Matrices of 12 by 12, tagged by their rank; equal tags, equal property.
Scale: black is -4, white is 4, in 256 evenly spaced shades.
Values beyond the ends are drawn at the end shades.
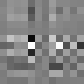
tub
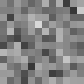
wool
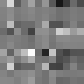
tub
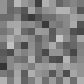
wool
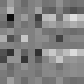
tub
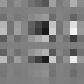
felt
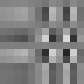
felt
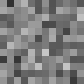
wool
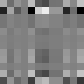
felt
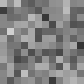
wool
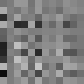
tub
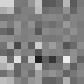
tub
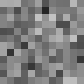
wool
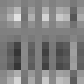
felt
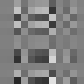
felt
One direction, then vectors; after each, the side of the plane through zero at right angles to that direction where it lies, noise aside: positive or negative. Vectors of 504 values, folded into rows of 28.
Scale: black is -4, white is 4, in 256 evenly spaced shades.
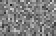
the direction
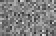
positive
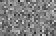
positive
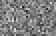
positive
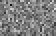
positive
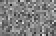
positive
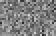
negative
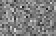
positive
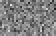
negative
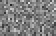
positive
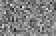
negative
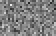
negative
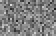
negative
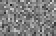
positive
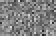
negative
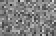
positive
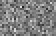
positive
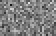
positive
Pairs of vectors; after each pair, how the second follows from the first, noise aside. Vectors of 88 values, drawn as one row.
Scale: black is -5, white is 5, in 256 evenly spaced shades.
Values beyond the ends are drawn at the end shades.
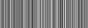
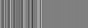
partly zeroed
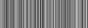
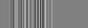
partly zeroed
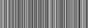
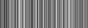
shuffled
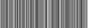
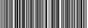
scaled up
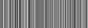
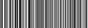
scaled up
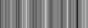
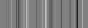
partly zeroed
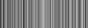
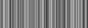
shuffled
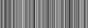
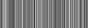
sign-scrambled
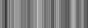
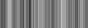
wrapped around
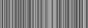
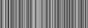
reversed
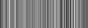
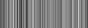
reversed
